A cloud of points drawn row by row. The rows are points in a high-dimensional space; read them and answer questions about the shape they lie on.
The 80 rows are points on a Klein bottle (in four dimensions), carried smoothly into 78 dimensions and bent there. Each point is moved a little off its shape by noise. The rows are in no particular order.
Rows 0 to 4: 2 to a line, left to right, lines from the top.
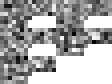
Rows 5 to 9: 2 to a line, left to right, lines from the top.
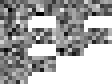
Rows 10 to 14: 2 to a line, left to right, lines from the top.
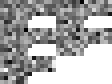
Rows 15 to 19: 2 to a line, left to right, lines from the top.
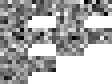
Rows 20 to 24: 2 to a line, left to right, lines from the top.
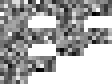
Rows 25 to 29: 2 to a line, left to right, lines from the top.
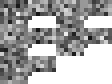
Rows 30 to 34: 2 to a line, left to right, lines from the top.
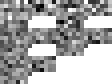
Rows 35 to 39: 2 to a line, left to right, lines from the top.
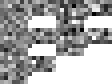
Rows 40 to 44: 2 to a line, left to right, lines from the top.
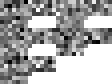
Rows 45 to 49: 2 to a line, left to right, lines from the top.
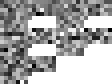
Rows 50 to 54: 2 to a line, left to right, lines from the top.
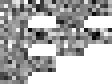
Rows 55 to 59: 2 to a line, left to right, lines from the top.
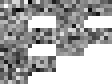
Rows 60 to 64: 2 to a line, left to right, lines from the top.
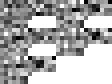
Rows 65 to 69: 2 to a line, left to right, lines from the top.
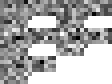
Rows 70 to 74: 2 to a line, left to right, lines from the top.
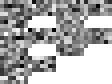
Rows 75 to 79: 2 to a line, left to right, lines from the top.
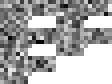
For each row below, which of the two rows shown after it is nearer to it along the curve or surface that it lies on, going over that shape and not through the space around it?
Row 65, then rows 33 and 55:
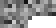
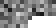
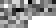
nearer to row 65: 33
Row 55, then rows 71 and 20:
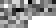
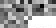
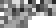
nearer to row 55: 20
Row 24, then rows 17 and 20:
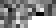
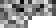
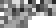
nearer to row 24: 17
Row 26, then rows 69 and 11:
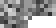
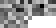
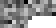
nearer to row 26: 11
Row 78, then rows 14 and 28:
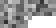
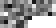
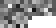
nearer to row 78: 14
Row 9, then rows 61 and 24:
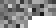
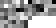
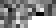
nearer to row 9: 24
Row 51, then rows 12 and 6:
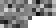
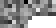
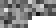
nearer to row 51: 6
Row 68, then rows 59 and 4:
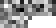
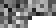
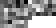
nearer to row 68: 59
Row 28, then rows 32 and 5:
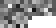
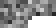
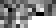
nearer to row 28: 5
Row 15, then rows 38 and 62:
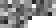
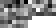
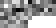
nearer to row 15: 38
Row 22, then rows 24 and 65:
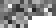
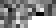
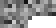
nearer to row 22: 24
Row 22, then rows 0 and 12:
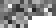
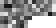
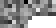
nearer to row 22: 12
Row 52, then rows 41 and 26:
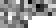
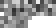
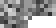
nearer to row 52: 26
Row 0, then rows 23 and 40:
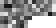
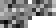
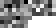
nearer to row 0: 40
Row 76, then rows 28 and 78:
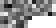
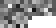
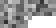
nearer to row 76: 78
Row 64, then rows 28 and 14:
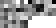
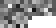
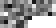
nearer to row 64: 28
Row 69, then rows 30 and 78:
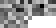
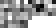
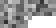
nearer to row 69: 30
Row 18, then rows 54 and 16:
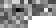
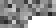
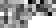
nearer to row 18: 16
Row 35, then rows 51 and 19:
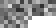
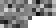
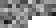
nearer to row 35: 19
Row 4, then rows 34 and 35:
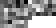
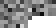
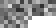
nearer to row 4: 34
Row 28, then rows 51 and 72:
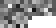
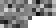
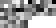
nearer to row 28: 72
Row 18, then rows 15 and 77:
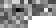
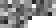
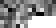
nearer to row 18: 77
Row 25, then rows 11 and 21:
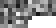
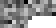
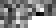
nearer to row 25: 11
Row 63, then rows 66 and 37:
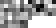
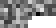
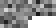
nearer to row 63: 37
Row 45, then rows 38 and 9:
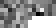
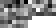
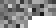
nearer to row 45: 9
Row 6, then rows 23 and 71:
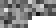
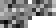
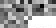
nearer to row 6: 23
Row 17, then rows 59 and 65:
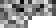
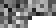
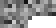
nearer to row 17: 59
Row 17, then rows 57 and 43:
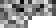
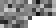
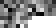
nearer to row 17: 43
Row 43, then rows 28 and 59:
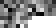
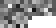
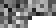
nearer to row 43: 28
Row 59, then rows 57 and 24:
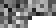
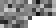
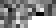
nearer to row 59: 24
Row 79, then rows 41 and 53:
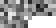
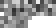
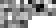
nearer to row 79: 53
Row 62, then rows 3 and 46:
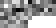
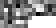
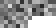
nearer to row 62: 46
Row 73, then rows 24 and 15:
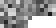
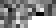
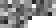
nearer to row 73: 15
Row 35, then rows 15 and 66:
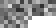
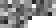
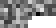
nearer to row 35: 66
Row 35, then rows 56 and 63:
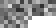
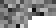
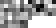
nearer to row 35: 56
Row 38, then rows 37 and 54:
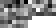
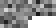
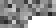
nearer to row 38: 54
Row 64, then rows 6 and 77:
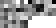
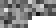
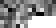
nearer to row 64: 77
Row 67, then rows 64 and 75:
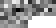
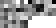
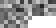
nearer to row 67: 75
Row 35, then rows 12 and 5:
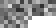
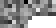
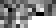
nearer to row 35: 5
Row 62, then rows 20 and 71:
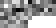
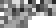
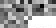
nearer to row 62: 20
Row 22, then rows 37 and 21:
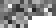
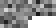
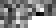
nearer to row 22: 21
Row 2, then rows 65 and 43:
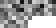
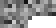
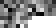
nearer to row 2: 43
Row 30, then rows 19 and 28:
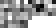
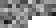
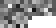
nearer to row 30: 28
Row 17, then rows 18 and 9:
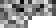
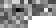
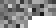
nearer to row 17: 9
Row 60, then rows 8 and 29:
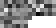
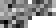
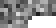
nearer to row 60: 8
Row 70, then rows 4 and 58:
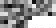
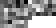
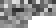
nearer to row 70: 4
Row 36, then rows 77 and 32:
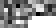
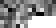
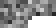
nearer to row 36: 77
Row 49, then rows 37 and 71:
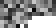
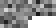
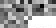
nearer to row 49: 71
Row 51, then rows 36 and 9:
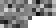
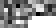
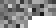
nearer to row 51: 36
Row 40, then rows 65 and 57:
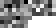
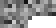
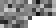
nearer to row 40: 65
